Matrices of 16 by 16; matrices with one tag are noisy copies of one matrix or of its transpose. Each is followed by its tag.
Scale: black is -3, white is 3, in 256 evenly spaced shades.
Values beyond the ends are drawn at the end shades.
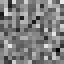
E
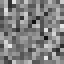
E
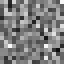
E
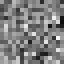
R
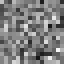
R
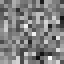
R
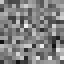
R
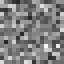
E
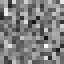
E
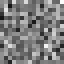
E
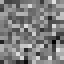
R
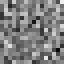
E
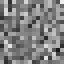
E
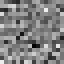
E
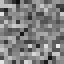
E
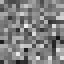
R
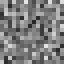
E
